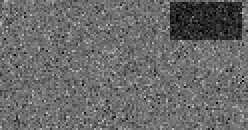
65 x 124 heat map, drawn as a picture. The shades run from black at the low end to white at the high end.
On average the colour sits 40% of the way up the scale. In the top right lies a patch that is lower than the rest. No regular stripes run through it. The top right is the ninth with the lowest average.
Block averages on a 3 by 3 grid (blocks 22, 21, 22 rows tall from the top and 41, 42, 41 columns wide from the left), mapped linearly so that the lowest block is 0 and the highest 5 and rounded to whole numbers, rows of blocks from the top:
550 | 555 | 555
